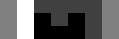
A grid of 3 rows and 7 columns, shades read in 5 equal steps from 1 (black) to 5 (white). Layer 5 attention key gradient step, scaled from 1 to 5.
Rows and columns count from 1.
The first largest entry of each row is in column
2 2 2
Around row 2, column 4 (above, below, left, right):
2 1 1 1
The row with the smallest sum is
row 3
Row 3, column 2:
5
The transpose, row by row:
3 3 3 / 5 5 5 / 2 1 1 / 2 2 1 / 2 1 1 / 2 2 2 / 3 3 3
